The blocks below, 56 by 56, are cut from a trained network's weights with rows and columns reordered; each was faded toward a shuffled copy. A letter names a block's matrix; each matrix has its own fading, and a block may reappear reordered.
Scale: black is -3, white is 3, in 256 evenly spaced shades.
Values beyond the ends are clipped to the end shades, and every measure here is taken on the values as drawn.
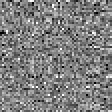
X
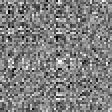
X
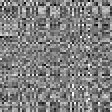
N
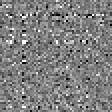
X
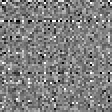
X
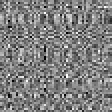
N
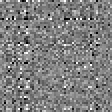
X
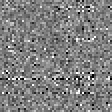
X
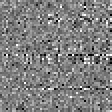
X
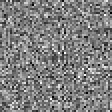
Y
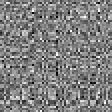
N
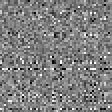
X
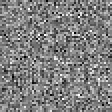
Y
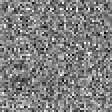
Y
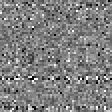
X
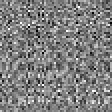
X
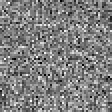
Y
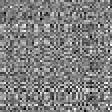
N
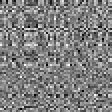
N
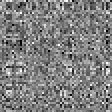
X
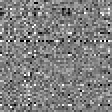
X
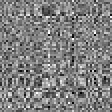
N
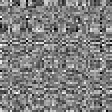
N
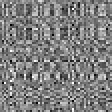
N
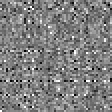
X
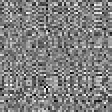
N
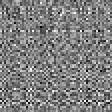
N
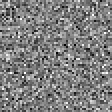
Y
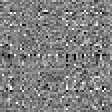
X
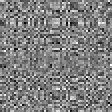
N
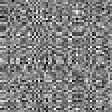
N
